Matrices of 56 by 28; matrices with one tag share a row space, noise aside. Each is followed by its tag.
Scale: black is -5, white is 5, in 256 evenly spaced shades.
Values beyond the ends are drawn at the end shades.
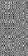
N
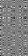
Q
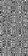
Q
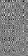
N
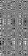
Q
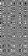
Q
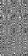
Q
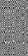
N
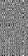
N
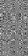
Q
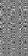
Q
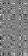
Q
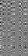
Q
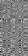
Q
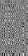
N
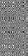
N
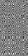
N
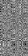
Q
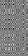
N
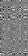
Q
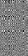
N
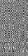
N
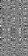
Q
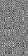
N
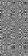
Q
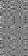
Q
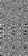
Q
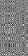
N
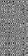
N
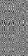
N
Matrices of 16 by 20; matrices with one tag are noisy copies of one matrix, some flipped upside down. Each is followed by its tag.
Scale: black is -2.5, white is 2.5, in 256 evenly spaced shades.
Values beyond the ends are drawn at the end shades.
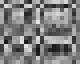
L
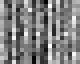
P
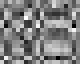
L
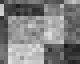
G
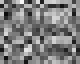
L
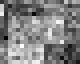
G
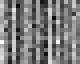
P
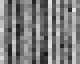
P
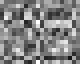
L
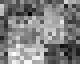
G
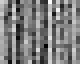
P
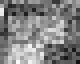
G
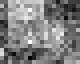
G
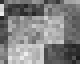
G
